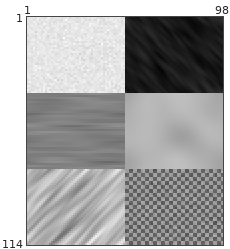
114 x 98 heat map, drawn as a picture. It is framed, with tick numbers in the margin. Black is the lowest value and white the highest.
It is made of 3 by 2 panels. Panel 1,1: very high, fine-grained, faint in contrast. Panel 1,2: very low, slanting down to the right, faint in contrast. Panel 2,1: middling, streaked across, faint in contrast. Panel 2,2: high, smooth, faint in contrast. Panel 3,1: high, slanting up to the right. Panel 3,2: middling, checkered, strong in contrast.
